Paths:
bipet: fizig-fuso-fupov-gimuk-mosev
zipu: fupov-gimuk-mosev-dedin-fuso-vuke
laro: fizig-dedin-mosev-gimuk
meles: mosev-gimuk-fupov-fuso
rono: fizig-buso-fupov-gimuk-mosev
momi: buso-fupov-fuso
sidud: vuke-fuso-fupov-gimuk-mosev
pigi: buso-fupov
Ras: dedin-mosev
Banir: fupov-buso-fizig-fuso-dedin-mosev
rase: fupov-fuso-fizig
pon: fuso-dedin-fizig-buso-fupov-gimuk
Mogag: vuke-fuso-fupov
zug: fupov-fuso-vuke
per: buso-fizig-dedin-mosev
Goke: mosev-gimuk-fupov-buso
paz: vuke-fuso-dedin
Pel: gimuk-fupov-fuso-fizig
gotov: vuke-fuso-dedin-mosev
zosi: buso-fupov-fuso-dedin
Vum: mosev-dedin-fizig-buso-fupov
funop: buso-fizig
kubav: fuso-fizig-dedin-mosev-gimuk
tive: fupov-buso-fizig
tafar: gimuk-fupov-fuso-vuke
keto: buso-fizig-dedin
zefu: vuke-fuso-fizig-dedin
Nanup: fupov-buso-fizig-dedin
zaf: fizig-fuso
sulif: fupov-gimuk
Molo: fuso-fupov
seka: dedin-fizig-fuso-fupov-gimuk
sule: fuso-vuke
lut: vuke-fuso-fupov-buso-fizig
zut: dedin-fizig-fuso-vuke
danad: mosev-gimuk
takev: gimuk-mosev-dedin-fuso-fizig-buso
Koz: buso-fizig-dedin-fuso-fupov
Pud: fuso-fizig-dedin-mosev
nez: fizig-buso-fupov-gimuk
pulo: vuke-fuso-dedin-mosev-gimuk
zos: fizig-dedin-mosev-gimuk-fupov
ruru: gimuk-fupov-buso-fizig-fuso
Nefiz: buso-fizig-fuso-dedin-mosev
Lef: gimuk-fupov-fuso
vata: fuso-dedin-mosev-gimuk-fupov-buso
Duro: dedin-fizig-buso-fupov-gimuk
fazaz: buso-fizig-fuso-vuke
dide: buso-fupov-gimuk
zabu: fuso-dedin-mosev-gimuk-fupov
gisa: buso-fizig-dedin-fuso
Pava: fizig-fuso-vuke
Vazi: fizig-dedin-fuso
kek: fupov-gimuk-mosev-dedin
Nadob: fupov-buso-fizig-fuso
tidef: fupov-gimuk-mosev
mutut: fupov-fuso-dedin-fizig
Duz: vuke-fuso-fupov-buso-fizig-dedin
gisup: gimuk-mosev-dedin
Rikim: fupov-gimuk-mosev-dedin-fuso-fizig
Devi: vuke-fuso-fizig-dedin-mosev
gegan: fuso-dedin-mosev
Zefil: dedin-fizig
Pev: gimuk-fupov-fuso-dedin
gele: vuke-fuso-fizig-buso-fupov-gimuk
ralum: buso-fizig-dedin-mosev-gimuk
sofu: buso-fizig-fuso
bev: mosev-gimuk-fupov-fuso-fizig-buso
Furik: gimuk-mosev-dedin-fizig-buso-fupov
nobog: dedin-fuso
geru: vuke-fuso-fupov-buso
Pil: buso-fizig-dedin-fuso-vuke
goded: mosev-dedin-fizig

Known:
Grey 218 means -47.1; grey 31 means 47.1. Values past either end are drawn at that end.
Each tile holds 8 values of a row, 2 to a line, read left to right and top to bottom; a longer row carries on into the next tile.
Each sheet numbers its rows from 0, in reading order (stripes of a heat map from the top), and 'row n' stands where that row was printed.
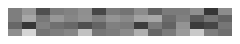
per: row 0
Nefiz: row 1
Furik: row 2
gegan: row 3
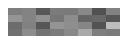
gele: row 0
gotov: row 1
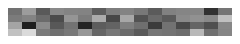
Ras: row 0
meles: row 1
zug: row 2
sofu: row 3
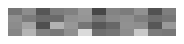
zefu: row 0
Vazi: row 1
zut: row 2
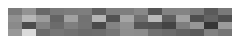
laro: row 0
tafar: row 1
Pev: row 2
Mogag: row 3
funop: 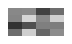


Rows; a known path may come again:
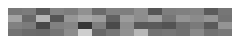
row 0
tafar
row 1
zos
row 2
seka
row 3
gele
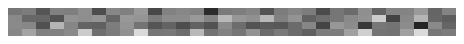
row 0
gotov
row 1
kubav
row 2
Vazi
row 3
sofu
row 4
ruru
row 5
geru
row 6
gisup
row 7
goded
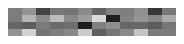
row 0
keto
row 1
danad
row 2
gisa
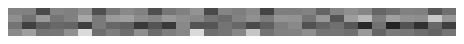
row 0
vata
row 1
per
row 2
Nadob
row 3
Pud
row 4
Nefiz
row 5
zipu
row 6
tive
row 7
dide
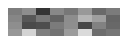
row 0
gegan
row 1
laro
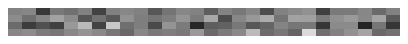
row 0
zosi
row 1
paz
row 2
lut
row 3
meles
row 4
takev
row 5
zaf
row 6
kek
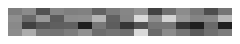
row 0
zabu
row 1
Goke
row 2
funop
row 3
pigi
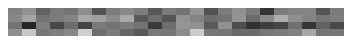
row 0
Vum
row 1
ralum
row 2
zug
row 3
zut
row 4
momi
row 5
Banir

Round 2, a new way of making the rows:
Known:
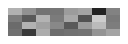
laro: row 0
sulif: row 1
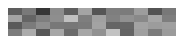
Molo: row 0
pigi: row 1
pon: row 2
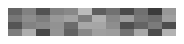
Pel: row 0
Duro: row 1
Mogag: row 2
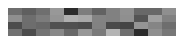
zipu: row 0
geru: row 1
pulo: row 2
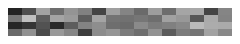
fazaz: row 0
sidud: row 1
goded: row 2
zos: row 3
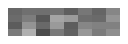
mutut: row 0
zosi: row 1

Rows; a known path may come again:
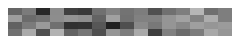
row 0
Molo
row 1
sule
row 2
Pel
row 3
Furik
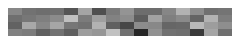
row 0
Rikim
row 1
pigi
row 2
pulo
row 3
laro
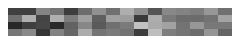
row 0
Pava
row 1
Duz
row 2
kek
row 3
goded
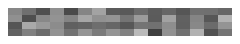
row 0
Pev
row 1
funop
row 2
rase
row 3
mutut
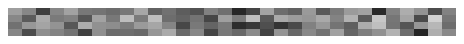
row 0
bipet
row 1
kubav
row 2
vata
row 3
Vazi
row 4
fazaz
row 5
gele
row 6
sulif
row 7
danad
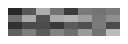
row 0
Pil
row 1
geru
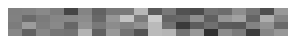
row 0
Banir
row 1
Koz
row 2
Goke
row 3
zaf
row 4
sidud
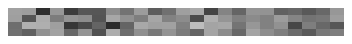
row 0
zabu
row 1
zug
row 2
pon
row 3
zos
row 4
Nanup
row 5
zipu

